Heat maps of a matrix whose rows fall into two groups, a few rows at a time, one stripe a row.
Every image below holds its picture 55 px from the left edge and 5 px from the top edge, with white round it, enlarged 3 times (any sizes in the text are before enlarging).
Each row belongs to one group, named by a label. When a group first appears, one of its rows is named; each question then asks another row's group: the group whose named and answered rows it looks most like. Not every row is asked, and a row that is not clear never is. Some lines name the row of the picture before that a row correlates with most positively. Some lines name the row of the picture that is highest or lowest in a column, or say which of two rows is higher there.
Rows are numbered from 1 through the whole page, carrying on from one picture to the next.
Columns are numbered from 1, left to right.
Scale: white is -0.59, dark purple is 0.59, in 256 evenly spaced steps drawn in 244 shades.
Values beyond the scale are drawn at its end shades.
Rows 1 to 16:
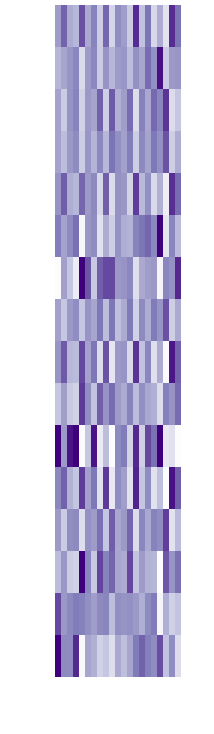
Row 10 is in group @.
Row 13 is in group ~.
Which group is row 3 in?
~
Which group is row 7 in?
@
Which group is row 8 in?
~
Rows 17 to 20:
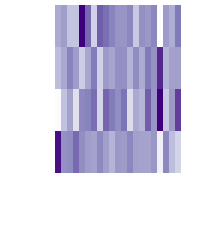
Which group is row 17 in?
@
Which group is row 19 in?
@
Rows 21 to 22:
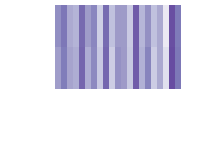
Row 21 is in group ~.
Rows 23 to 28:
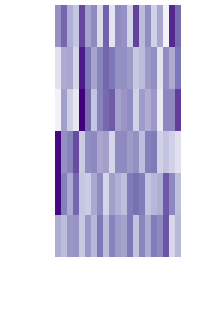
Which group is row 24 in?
@
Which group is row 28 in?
~
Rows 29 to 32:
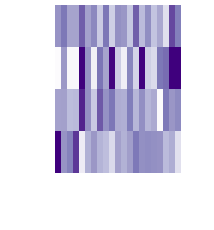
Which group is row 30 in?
@
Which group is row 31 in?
@
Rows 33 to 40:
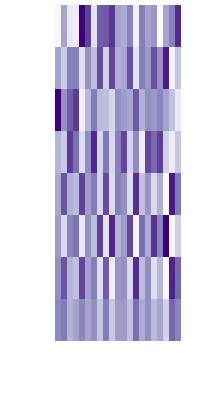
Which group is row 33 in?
@
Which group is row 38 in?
~
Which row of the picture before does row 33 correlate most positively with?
31
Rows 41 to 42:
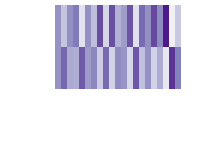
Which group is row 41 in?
~
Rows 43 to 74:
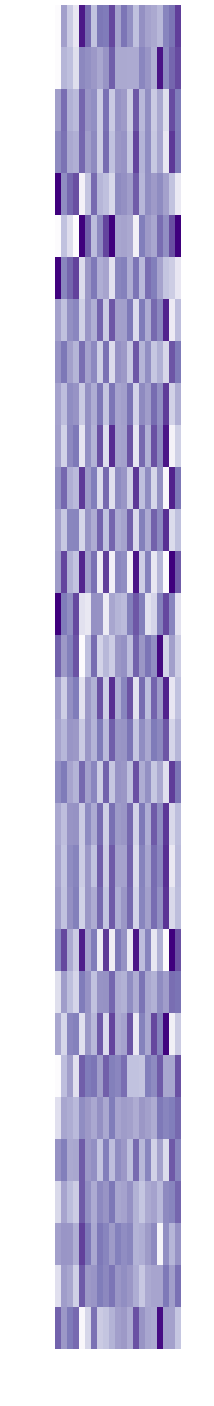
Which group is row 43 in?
@
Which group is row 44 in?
@
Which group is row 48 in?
@
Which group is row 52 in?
~
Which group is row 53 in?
~
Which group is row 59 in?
~
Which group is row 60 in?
~
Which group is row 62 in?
~
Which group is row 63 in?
~
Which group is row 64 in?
~
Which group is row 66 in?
@
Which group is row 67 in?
~
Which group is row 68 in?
@
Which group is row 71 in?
@
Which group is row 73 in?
@
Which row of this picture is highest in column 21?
48
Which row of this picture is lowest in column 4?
48
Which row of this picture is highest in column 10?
48
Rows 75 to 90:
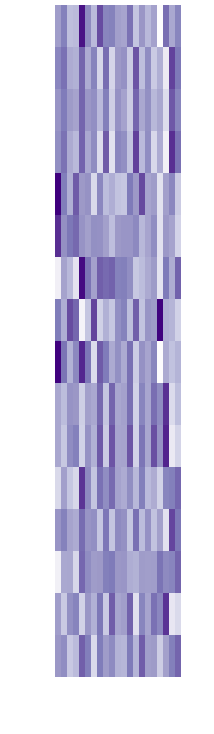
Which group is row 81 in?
@
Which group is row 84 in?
~
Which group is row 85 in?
~
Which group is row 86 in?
@
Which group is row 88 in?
@
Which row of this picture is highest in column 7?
82
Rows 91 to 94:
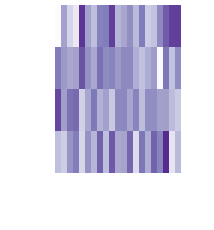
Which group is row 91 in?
@
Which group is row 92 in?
@
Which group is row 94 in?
~
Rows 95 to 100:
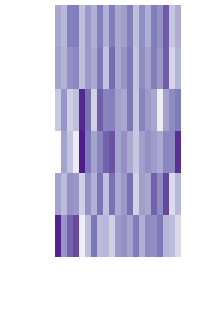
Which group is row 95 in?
~
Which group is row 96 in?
~
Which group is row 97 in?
@
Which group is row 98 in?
@
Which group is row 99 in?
~
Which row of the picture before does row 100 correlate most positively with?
93
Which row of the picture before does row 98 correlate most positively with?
91
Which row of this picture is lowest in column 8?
100
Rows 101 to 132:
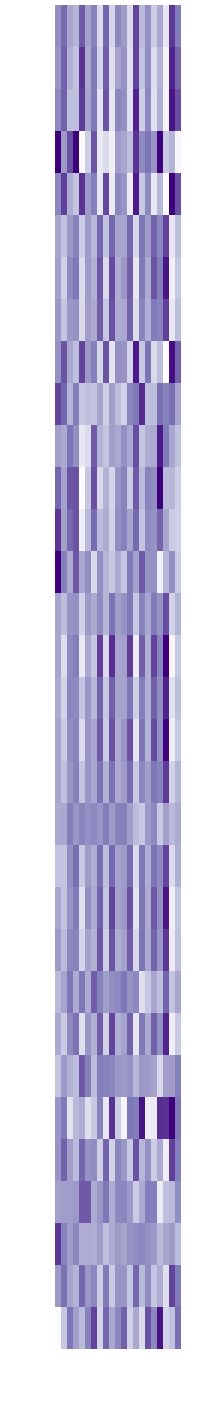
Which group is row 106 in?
~
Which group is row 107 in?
~
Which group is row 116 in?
~
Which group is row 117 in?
~
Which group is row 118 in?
~
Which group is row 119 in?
~
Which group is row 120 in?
@
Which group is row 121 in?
~
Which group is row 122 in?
~
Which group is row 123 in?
~
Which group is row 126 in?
@
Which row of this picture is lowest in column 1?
132
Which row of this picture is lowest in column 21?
104
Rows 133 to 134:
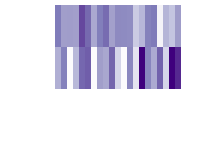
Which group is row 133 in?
@
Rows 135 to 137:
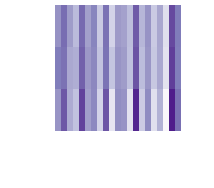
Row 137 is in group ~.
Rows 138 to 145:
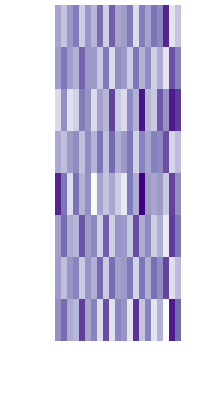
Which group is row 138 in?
~
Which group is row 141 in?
~
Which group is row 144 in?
~
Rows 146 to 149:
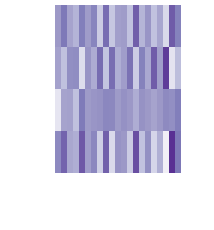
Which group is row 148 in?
@
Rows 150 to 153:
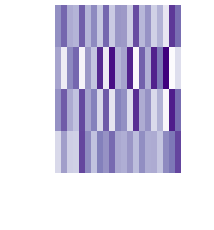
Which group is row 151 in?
~
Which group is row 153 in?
@
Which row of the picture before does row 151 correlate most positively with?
147
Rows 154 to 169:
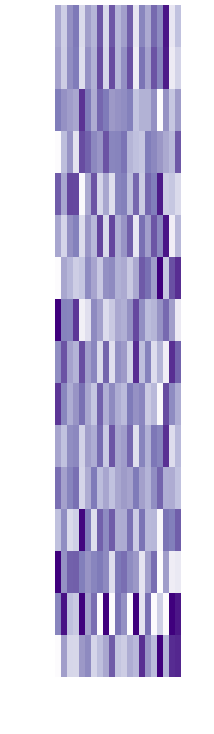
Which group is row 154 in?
~
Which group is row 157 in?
@
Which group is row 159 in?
~
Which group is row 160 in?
@
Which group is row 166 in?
@
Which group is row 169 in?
@
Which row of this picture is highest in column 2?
168
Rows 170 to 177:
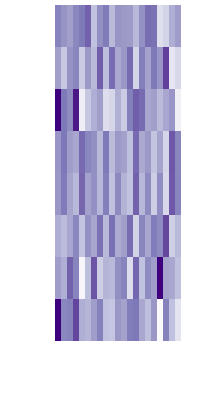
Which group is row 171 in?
~
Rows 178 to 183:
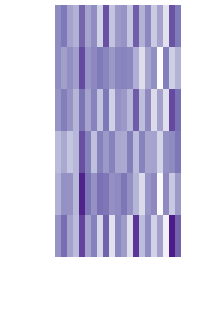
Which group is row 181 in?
@
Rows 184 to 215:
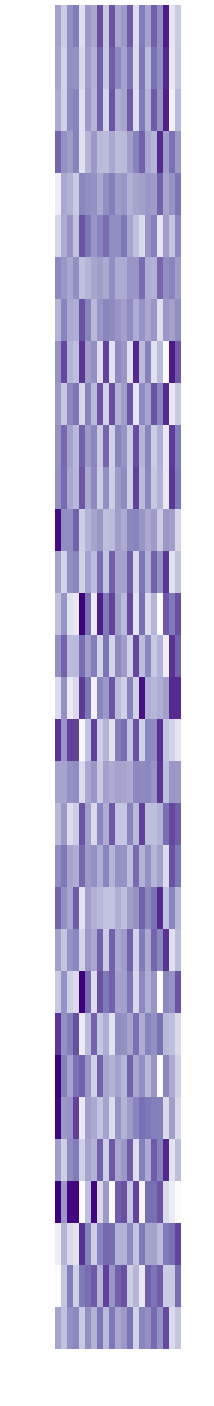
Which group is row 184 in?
~
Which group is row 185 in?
~
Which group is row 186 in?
~
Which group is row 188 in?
@
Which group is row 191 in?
@
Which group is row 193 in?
~
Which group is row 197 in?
~
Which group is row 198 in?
@
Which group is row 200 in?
@
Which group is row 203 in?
@
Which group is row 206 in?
~
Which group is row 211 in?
~
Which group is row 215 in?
~
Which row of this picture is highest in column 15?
200
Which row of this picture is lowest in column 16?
198
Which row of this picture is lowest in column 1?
214
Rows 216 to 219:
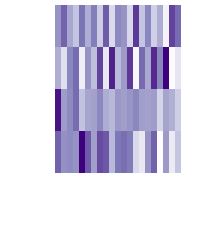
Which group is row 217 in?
~
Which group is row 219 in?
@
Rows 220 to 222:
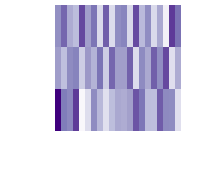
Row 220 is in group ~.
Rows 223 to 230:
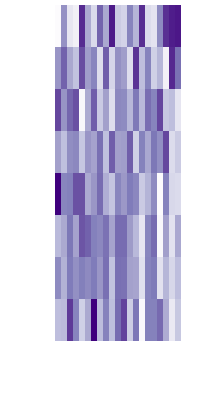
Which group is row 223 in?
@
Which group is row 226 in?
~
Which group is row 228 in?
@
